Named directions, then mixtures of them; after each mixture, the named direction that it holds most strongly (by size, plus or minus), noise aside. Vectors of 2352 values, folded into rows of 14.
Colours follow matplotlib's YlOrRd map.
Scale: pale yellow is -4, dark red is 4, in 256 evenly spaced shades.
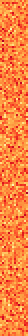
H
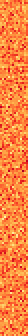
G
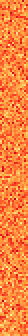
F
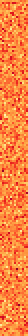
H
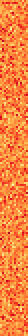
H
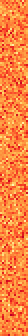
H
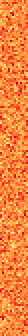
H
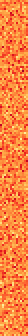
G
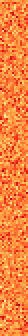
H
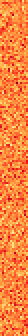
G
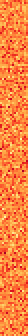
G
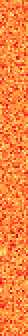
G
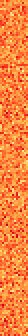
G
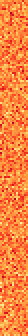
F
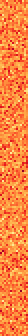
G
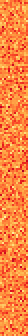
G
